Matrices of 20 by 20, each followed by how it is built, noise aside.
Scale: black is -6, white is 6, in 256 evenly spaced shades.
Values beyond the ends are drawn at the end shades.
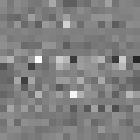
uneven rows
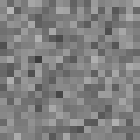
noise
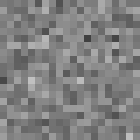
noise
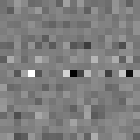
uneven rows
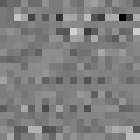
uneven rows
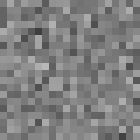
noise
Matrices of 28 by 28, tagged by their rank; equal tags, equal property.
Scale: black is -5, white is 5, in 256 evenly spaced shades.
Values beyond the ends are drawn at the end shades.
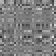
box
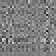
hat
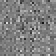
hat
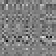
box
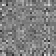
hat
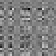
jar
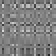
jar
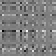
jar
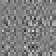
box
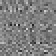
hat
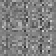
hat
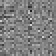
hat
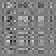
jar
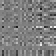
box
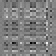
jar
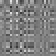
jar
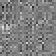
hat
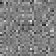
hat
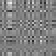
jar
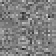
hat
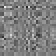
box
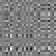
jar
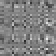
box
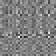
box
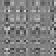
jar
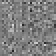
hat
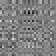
box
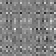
box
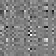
box
